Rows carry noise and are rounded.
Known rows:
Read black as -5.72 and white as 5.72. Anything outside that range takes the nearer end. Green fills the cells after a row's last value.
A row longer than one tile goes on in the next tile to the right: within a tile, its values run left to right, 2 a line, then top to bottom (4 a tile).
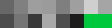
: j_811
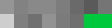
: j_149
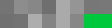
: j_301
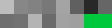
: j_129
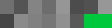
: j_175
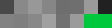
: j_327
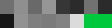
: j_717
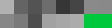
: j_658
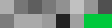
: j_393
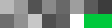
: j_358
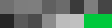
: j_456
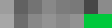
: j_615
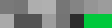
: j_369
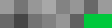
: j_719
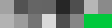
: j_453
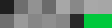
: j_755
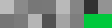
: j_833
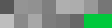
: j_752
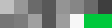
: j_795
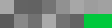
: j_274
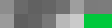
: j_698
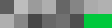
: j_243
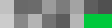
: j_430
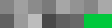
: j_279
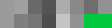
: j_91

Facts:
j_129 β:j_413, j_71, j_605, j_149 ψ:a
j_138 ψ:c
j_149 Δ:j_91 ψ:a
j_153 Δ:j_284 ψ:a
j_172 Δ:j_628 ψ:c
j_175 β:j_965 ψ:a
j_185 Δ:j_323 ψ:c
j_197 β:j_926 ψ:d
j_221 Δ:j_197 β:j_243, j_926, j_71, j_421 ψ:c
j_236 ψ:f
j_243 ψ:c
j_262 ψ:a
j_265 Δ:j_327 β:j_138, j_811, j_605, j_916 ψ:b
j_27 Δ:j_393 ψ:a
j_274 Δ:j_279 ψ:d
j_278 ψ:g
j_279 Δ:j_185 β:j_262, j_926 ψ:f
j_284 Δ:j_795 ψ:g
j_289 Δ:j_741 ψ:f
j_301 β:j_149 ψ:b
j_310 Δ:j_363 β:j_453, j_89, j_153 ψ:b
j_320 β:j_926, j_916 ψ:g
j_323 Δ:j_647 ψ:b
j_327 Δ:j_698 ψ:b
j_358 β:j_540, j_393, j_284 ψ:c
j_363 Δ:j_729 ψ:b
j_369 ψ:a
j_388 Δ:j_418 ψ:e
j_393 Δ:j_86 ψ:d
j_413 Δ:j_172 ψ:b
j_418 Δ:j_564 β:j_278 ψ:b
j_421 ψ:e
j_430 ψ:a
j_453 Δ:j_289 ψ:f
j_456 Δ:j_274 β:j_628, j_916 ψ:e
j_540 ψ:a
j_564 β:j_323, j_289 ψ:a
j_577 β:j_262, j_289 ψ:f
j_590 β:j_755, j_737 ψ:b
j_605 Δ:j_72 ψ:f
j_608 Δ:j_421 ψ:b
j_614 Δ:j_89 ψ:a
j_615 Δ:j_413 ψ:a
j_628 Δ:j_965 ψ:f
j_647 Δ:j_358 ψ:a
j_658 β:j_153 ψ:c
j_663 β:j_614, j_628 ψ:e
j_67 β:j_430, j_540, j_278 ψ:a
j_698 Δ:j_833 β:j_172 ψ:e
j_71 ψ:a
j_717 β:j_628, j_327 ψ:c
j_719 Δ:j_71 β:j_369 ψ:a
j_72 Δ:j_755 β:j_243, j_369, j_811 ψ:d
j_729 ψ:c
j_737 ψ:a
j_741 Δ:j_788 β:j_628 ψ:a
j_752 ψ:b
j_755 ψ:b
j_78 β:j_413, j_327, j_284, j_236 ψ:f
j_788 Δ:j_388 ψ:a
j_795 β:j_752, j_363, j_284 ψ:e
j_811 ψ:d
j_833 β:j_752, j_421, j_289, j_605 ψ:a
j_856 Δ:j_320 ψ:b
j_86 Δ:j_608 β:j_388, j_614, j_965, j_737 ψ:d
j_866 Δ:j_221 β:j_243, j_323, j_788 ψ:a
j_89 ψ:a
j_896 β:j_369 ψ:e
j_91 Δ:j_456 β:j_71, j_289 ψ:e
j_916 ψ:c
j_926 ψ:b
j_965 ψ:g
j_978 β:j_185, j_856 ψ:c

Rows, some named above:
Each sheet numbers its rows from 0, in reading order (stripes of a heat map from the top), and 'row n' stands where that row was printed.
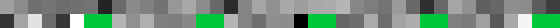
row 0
j_78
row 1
j_363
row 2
j_926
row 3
j_129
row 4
j_795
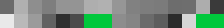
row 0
j_289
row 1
j_284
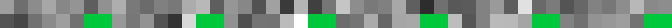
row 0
j_719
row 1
j_278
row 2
j_978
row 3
j_129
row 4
j_856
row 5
j_608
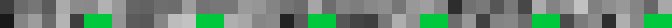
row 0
j_590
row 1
j_698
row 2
j_605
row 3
j_896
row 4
j_388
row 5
j_221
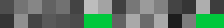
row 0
j_965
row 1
j_628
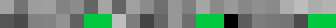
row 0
j_719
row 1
j_421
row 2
j_72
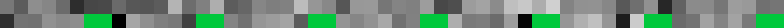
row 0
j_741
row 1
j_86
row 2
j_608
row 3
j_413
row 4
j_323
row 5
j_236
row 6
j_301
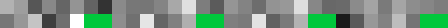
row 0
j_358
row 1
j_418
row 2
j_418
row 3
j_265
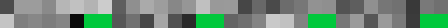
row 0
j_323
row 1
j_811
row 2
j_310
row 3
j_614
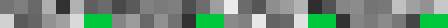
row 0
j_185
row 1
j_737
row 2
j_67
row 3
j_197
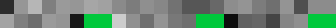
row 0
j_926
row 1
j_149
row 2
j_320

